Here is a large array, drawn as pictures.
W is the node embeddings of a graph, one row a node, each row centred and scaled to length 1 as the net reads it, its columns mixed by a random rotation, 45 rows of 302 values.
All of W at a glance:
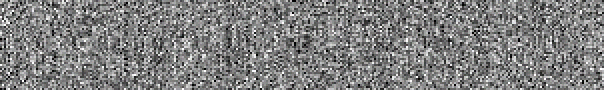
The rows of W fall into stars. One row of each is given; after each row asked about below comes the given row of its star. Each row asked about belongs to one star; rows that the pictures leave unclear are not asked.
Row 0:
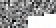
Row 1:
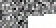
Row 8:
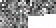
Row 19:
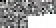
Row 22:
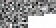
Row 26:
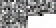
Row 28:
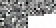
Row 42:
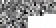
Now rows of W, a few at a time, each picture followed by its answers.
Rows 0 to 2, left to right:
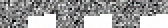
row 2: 1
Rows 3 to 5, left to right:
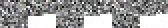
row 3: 26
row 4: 42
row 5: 0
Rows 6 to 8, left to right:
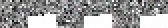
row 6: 1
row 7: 26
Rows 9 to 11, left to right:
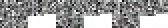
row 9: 28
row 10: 42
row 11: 42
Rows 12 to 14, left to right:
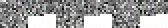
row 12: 8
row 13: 19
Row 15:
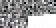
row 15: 28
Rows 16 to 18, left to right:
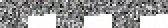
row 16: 8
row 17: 28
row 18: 22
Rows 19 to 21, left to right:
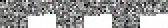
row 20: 19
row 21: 22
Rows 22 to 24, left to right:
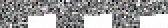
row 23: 0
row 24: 19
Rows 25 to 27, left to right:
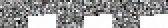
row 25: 1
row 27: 28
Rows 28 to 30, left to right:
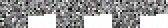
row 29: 1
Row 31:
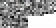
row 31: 0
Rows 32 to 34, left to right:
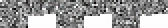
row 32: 8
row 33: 26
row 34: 0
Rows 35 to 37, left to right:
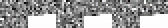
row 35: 28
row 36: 26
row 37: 26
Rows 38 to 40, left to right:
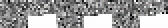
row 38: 22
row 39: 26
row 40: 19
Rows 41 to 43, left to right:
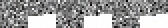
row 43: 42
